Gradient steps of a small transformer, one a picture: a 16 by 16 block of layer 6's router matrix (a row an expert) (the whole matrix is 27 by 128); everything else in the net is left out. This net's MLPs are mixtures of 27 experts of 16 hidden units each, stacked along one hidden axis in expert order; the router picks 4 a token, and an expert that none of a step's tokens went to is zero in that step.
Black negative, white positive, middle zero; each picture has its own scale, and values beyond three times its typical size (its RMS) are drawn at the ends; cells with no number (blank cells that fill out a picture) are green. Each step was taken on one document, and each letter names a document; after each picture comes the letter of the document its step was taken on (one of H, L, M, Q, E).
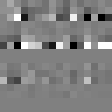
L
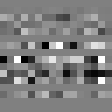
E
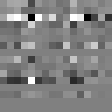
L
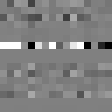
L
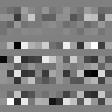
E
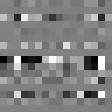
E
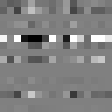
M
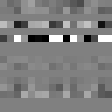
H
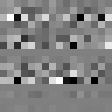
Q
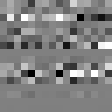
Q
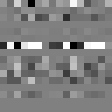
L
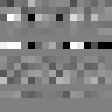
L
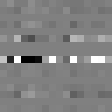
M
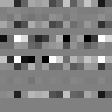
H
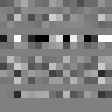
H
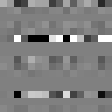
H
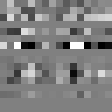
L
